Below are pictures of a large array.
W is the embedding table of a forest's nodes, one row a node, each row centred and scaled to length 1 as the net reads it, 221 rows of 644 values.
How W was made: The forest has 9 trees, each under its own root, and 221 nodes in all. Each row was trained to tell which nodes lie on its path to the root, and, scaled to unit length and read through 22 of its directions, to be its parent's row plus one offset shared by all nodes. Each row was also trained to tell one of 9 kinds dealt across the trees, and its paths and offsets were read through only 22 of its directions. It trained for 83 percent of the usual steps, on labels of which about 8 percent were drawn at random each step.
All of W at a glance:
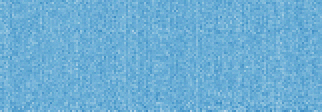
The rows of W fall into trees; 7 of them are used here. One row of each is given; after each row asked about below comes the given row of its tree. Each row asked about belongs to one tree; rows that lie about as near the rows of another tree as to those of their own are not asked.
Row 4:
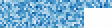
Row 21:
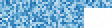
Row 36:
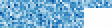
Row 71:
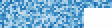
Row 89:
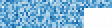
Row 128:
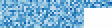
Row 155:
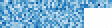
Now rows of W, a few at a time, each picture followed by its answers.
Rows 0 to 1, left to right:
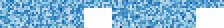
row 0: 4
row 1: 155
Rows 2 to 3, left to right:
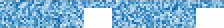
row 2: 36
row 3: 155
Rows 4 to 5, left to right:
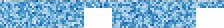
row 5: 128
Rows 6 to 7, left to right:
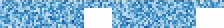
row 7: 21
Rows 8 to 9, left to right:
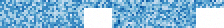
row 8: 128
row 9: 4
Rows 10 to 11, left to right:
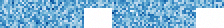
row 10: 36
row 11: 36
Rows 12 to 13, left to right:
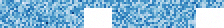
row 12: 36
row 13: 71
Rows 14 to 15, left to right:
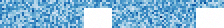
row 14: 155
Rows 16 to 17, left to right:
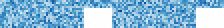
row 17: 4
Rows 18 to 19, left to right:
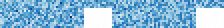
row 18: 36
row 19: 21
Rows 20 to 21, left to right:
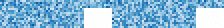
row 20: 128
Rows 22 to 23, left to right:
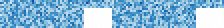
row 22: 21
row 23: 4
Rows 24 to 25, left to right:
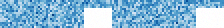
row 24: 21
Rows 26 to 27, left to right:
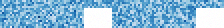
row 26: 128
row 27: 71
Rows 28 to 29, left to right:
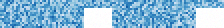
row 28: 89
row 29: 36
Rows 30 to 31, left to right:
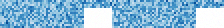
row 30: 36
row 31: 71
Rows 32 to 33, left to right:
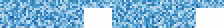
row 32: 21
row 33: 155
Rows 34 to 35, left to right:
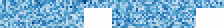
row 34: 36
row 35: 89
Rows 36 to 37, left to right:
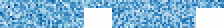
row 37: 155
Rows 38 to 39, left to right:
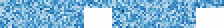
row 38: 4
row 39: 155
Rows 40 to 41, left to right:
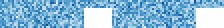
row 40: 36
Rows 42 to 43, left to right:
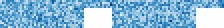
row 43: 128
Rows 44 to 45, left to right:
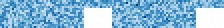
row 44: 36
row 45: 21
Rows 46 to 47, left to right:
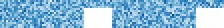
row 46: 155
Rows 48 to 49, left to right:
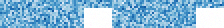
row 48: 36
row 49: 4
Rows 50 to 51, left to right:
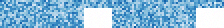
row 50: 128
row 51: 36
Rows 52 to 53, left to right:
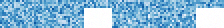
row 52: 89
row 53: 4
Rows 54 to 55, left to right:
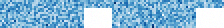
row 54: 4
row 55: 36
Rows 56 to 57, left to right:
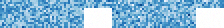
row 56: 155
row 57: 128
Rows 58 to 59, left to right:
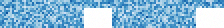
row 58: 128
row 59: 128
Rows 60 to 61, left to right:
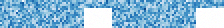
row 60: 128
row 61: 155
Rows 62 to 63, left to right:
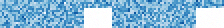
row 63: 155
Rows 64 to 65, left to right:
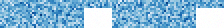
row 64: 4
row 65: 4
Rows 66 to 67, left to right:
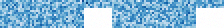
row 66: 4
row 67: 4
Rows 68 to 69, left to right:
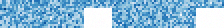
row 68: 155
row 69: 89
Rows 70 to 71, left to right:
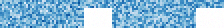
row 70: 36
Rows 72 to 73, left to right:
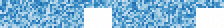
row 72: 71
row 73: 71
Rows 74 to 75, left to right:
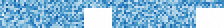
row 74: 4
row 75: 128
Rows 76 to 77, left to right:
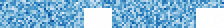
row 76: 128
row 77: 36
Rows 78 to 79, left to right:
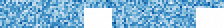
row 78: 128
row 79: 21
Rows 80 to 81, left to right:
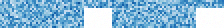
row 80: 21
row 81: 128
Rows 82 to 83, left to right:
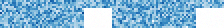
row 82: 36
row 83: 4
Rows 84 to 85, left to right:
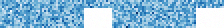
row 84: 4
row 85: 4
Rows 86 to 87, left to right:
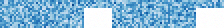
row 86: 36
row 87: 4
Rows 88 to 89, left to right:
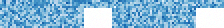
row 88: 128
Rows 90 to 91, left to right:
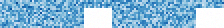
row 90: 4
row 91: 71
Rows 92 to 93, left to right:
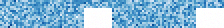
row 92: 128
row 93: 128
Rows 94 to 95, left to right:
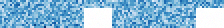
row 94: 4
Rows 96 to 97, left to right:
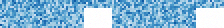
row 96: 36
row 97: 4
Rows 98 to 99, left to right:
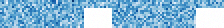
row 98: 36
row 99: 71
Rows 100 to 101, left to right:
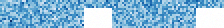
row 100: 128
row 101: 89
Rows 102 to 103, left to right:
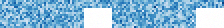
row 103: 155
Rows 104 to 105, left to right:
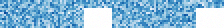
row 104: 128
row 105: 155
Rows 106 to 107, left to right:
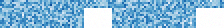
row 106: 128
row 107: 128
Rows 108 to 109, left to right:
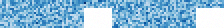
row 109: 4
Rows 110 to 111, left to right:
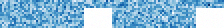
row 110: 155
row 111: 128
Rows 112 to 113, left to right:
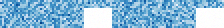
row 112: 4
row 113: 36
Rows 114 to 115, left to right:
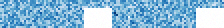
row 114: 21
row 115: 36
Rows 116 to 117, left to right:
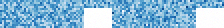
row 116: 89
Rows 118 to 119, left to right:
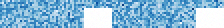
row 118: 155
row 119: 36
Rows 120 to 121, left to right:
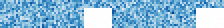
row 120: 21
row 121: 89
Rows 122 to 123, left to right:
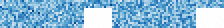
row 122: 155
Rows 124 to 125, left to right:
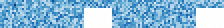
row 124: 36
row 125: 89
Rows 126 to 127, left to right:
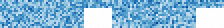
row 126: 71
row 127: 155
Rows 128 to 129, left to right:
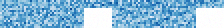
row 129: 4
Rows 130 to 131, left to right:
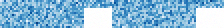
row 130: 36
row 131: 36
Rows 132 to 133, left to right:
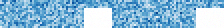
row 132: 128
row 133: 155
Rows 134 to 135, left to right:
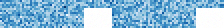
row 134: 128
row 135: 89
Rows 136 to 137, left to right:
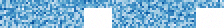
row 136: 155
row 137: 4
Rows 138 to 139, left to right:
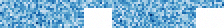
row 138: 36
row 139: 36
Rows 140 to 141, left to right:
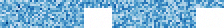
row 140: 4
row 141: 21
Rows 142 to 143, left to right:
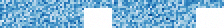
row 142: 155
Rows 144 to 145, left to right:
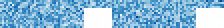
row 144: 36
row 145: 155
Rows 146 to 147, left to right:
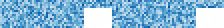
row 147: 89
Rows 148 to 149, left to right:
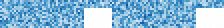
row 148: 4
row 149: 155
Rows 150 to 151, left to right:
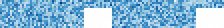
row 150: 36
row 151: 89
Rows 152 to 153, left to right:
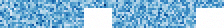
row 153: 36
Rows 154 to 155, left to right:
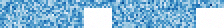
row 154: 155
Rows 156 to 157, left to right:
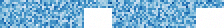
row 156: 128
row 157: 36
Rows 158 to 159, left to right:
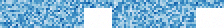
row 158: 128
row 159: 155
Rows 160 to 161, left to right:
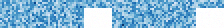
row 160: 21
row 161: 128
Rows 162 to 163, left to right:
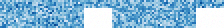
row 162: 4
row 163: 4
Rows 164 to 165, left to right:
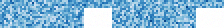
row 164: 71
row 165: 36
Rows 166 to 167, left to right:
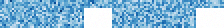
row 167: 128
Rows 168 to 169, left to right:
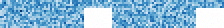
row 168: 4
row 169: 128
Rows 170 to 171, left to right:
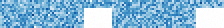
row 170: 128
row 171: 4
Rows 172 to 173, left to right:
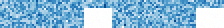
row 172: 36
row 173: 4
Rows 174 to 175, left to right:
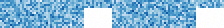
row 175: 4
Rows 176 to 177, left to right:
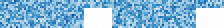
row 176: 71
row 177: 4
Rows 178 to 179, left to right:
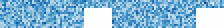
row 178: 89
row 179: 89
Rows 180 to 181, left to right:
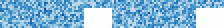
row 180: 155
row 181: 4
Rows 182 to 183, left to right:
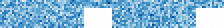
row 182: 128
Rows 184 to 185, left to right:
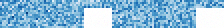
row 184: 89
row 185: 21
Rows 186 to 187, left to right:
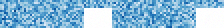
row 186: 89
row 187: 36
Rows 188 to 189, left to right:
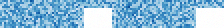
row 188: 128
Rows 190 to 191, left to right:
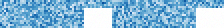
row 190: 21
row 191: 36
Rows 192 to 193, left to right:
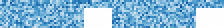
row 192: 128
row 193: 89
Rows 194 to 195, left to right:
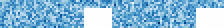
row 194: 36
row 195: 21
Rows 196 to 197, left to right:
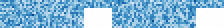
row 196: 128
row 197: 71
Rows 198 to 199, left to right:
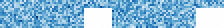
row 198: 89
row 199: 155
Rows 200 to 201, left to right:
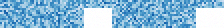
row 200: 128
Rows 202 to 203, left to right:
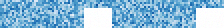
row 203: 71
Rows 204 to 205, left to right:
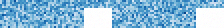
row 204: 155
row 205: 4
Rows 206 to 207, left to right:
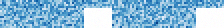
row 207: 155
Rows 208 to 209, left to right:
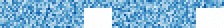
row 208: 36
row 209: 155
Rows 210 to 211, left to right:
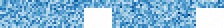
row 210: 71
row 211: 128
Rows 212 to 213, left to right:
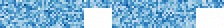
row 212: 4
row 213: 36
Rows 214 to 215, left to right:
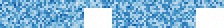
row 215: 89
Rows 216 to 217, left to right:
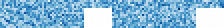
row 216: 4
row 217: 128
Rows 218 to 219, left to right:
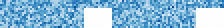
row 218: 128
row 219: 155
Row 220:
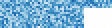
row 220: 4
